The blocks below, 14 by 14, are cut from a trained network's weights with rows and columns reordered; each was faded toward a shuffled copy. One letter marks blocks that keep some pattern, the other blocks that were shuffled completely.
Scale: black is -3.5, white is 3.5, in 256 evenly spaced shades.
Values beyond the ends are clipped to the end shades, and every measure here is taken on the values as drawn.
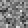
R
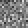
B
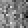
B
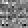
B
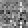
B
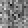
B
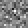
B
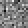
R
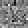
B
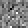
R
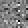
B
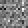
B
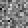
R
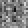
B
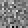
R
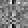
B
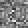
B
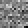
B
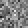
R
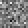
R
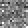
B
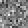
R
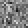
B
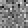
R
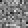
R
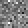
R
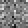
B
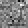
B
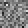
R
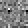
B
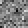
R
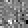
B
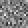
R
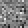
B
